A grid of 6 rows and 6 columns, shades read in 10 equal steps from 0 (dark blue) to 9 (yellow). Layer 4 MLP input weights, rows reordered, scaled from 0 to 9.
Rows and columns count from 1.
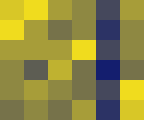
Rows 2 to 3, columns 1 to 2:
9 6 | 6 6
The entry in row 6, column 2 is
5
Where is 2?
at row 1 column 5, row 3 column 5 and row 5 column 5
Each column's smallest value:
4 3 4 4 0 4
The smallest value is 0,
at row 4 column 5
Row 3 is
6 6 6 9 2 5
